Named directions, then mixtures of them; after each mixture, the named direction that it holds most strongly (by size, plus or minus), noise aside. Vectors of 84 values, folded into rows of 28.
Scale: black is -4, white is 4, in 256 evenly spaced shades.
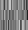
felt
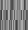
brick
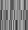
brick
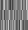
felt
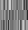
felt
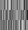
felt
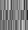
felt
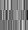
felt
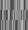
brick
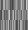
brick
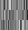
felt
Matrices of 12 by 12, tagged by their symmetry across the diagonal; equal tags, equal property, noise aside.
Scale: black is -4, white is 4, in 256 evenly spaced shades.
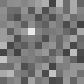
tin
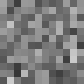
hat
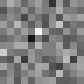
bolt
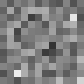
tin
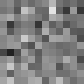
bolt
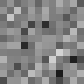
tin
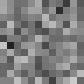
hat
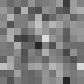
bolt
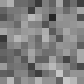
hat
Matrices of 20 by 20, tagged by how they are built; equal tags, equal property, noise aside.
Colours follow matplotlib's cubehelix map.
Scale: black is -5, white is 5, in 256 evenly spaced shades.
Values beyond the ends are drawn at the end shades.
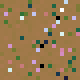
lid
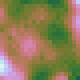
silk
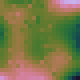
silk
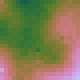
silk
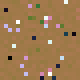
lid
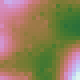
silk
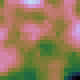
silk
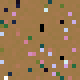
lid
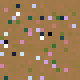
lid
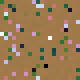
lid
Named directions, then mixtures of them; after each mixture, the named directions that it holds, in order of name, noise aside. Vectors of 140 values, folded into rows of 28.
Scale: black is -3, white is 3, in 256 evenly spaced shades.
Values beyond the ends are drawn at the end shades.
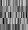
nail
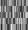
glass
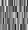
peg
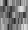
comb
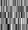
glass, nail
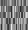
glass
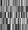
glass, nail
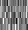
nail, peg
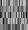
nail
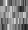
comb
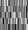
nail, peg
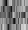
comb, glass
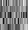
comb, nail
